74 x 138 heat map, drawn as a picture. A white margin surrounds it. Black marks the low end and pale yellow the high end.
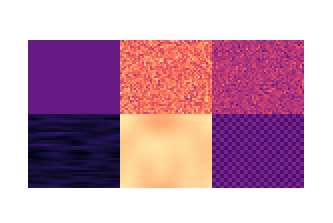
The table splits into 2 rows of 3 panels. Panel 1,1: low, flat. Panel 1,2: high, fine-grained. Panel 1,3: middling, fine-grained. Panel 2,1: very low, streaked across, faint in contrast. Panel 2,2: very high, smooth, faint in contrast. Panel 2,3: low, checkered.
